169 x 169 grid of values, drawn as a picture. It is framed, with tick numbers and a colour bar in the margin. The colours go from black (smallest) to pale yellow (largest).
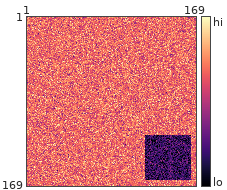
The halves do not mirror each other. The bottom right is the ninth with the lowest average. The values are skewed, with a long tail toward low values. An odd patch, lower than its surroundings, sits in the bottom right.
